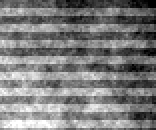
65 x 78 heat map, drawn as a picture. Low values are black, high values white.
Ninth with the lowest average: top right. Ninth with the highest average: bottom left. Stripes: horizontal, repeating 8 times. Grain: streaks across. Slope: up to the bottom left.
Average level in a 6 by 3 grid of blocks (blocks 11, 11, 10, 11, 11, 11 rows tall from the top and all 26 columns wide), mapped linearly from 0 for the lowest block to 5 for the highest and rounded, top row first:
200 | 321 | 321 | 321 | 432 | 542
